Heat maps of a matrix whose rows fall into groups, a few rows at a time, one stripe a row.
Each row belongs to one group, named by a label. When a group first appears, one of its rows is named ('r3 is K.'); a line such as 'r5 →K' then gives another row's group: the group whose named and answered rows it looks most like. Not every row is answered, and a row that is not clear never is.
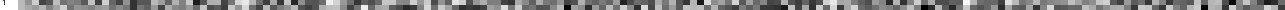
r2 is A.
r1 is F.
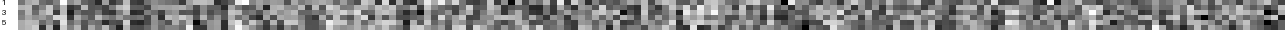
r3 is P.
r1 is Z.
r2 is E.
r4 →A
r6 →F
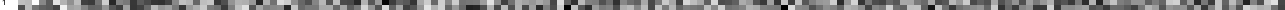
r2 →Z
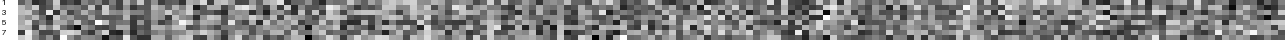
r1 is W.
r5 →A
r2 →F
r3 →E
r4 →F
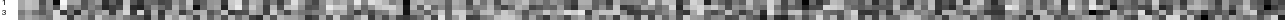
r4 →A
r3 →W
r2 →F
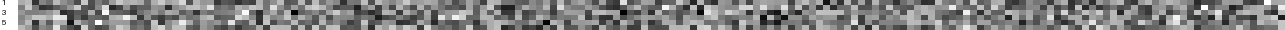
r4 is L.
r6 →E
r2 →Z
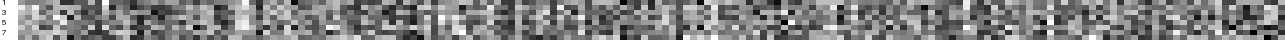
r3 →L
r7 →L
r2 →A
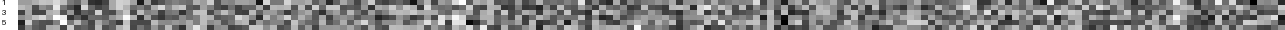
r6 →W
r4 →L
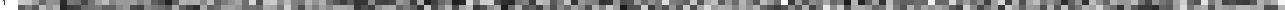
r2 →P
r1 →L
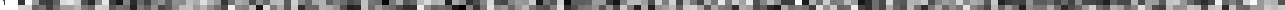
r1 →Z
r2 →A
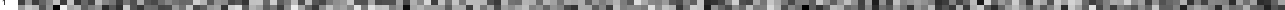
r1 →W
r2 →F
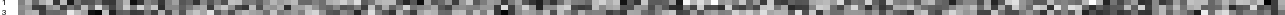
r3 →Z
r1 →P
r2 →W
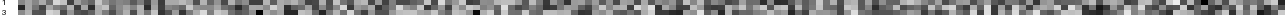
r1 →A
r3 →W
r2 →W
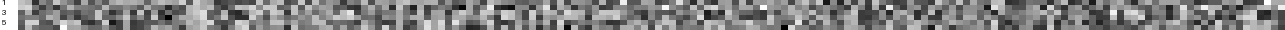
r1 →E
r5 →Z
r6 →Z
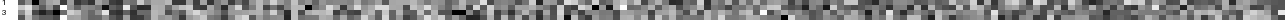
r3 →Z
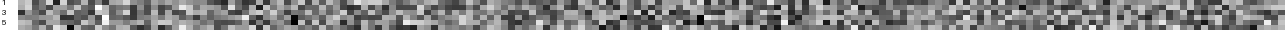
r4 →P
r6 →A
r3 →W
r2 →A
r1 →E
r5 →E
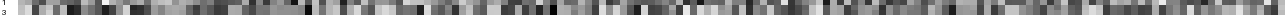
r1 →E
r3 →P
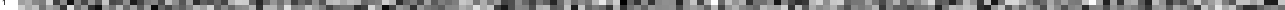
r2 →L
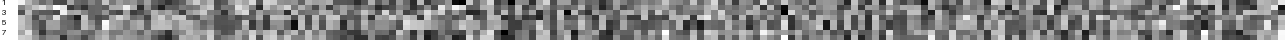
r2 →L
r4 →E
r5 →E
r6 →E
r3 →Z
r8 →L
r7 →L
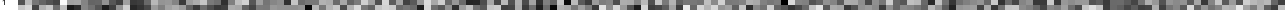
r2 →P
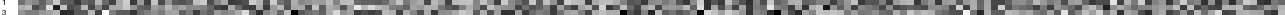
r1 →W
